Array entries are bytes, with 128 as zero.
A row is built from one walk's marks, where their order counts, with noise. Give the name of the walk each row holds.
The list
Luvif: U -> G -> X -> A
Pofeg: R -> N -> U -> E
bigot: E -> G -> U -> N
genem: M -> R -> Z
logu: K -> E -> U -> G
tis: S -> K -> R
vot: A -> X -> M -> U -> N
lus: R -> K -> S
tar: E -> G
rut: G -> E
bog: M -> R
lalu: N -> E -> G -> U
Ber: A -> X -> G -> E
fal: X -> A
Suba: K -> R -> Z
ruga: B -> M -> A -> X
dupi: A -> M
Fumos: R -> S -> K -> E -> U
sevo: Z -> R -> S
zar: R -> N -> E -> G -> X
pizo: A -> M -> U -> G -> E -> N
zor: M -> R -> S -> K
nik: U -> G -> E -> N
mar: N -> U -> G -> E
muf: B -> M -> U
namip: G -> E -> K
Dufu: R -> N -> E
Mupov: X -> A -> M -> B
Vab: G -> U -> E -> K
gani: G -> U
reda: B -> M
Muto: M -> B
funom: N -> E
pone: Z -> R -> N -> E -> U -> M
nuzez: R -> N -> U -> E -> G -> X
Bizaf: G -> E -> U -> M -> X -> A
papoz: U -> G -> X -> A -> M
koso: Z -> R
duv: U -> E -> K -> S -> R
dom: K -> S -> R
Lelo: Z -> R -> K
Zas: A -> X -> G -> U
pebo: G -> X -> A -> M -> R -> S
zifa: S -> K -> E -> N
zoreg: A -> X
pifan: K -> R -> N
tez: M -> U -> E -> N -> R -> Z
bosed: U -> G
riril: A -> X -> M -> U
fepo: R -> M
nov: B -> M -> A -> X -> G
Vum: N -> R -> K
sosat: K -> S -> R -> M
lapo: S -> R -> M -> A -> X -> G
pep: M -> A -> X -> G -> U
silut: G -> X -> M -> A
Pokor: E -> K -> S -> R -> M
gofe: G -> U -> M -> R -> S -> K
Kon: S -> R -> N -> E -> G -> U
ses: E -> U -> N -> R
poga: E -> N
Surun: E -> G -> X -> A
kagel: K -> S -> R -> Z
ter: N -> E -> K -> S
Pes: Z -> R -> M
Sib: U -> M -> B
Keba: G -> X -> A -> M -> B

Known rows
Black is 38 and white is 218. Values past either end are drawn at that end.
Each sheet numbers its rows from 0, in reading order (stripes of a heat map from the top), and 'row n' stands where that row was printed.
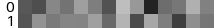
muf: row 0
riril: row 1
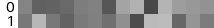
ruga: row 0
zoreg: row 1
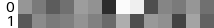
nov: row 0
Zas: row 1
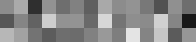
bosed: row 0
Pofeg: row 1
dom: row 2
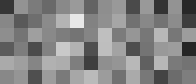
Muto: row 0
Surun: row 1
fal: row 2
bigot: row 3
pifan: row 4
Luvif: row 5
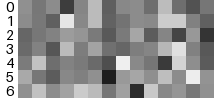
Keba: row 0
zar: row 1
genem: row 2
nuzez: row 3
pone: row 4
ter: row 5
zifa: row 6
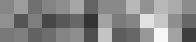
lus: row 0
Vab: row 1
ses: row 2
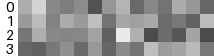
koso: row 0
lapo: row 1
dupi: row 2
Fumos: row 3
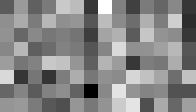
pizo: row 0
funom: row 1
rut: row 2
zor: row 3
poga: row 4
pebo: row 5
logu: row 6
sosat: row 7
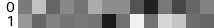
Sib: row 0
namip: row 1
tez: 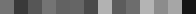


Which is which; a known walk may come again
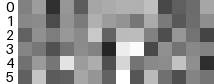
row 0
papoz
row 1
Luvif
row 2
fepo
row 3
nov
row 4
Dufu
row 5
vot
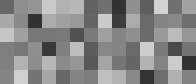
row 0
Kon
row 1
nik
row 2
sevo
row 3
Keba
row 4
funom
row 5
Pes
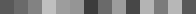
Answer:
lalu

